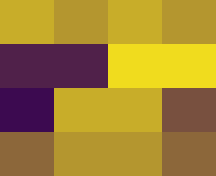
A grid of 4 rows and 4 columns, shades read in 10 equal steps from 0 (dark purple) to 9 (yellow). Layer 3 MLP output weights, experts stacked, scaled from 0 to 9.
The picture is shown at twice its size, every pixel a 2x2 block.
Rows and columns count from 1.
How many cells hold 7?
4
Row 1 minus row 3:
7 -1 0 3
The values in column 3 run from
6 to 9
